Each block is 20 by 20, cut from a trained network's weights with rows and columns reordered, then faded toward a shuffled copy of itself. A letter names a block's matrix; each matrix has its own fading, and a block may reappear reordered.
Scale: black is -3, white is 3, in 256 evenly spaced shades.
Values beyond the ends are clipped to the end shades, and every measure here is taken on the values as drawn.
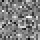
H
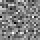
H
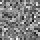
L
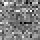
H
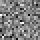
H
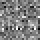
H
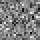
L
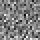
H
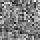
L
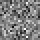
L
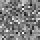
L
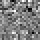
H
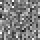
L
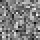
L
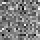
H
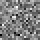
L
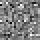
H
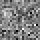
H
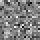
H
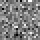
H
